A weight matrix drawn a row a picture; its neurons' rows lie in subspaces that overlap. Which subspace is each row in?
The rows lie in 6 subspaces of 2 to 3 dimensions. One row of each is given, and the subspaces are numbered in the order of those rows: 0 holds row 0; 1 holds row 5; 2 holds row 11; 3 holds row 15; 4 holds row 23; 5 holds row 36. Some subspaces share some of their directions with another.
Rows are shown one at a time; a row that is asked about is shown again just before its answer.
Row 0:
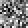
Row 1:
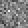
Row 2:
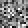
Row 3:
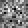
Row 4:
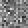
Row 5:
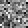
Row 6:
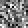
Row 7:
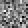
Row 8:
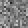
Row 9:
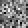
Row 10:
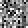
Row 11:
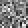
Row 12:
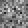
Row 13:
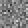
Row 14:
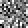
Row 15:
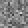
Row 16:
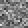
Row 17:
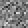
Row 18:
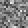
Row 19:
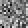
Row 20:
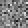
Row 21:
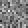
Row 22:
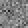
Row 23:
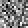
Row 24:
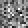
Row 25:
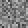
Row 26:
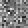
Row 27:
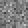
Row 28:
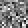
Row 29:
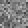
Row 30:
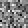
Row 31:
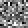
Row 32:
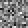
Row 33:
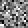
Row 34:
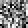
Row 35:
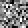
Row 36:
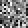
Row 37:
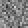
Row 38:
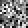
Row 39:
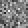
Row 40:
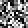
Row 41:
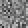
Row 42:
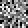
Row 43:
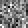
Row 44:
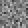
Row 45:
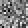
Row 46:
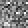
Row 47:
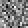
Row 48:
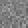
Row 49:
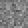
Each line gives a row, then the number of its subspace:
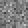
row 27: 2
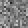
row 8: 5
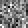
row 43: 4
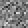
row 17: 1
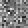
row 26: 5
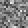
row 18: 5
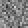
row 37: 4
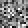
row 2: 3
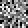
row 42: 2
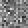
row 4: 5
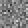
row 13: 1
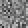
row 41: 0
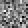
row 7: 5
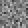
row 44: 1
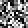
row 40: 3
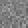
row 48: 2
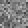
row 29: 1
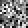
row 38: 0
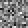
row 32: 3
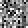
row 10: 5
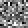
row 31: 3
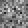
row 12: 0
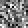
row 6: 4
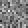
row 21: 3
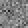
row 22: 1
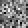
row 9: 0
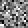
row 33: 2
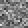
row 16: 1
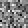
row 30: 3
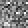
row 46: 1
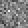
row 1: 2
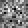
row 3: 0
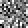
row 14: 2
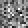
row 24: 3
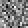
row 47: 4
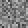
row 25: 0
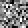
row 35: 5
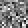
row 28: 2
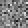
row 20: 1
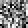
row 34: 4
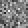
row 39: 2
